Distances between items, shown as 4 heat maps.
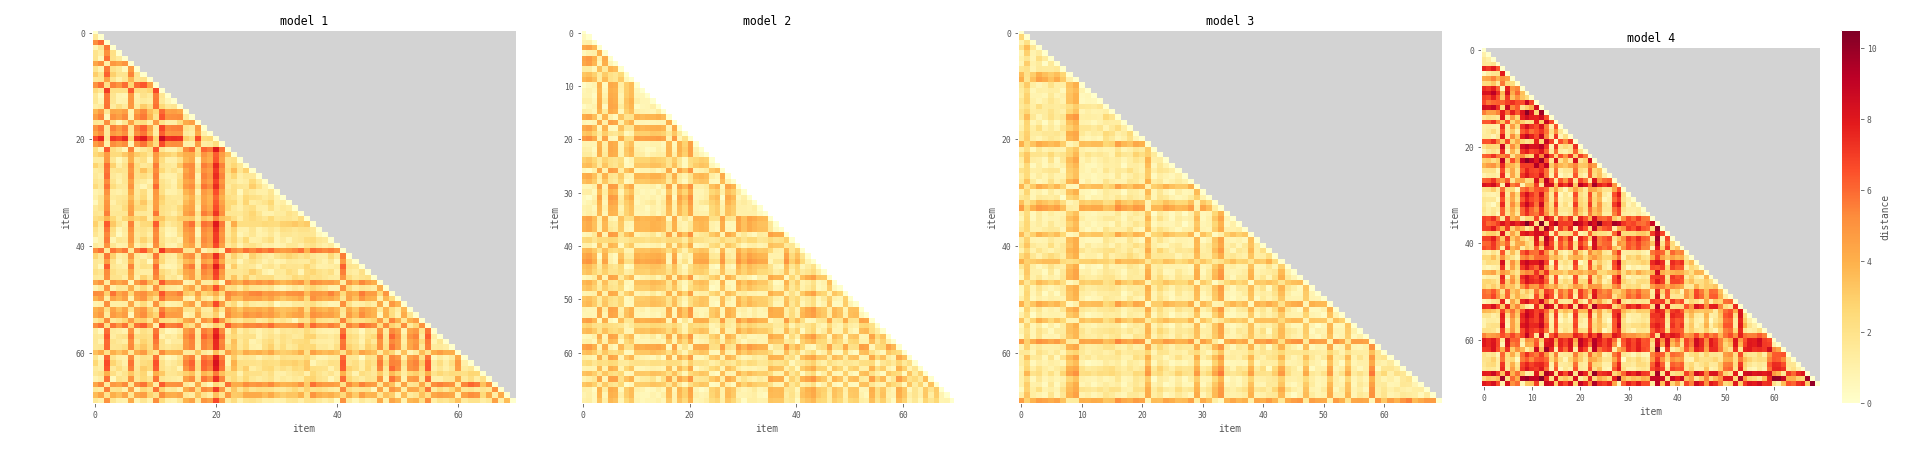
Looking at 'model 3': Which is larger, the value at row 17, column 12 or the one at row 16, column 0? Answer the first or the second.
the second
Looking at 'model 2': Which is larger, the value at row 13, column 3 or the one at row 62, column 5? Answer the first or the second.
the first
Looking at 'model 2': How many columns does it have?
70
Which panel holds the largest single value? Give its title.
model 4
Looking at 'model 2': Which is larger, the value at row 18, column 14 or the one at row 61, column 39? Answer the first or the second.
the first
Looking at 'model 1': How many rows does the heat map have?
70
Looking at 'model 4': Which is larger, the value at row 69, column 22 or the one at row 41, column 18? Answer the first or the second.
the second
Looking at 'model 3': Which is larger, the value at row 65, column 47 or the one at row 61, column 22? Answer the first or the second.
the first
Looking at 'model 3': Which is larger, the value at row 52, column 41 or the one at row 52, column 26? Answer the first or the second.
the second
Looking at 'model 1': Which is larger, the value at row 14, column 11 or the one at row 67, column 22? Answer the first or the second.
the first
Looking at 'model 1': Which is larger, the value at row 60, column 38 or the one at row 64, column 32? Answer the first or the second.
the first
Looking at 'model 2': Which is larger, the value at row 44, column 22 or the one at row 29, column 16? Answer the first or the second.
the second
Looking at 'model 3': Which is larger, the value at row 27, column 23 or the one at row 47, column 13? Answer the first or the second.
the second
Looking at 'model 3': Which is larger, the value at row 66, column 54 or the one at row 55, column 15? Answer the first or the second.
the first
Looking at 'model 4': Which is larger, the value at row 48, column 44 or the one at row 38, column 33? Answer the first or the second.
the second
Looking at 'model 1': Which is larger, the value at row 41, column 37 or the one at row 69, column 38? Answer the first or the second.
the first
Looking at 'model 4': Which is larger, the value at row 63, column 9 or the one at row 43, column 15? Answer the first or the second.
the first
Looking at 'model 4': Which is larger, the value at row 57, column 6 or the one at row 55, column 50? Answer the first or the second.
the second
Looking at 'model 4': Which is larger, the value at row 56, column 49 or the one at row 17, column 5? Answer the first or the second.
the first
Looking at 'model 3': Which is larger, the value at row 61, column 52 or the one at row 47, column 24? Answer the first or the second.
the second
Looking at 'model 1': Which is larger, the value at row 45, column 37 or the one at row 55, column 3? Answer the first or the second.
the second
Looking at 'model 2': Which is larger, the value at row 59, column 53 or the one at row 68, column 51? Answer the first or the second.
the first
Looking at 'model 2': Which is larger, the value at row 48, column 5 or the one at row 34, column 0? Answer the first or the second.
the first
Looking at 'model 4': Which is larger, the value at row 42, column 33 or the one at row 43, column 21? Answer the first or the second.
the second
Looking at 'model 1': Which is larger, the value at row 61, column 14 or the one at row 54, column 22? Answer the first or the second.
the second
